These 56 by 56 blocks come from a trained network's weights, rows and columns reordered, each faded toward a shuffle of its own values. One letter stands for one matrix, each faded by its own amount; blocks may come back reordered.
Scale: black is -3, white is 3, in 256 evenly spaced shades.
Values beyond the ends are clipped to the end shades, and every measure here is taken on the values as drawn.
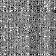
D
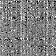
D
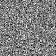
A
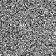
A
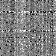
D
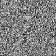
A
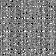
D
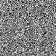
A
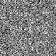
A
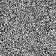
A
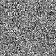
A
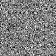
A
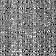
D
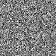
A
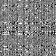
D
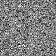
A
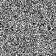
A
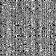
D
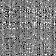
D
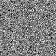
A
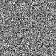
A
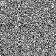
A
